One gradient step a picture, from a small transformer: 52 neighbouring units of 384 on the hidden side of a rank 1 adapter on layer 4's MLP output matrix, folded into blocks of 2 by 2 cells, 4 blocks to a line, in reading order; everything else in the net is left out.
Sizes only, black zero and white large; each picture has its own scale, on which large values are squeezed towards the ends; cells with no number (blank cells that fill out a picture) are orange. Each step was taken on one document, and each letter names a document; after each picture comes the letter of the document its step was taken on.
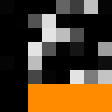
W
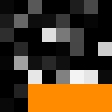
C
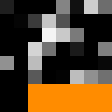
W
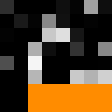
W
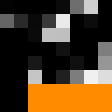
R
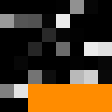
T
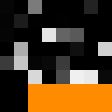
C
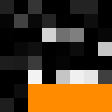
C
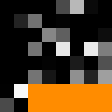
T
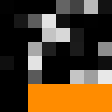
W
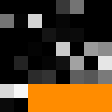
T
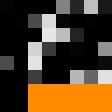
W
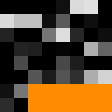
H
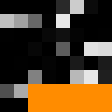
T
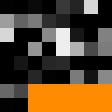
H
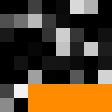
H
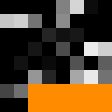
T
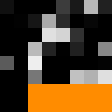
W
